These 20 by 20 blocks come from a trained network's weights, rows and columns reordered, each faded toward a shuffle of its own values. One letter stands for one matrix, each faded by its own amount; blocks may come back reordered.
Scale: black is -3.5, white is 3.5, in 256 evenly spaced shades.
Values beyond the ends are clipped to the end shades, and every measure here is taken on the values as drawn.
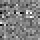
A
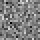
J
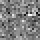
A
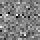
A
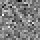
A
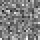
J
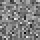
J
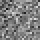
J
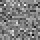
J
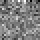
A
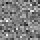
J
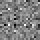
A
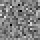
J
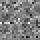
A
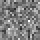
A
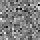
J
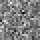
J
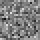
J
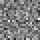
A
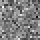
J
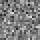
J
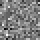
J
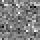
A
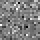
J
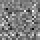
A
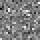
J
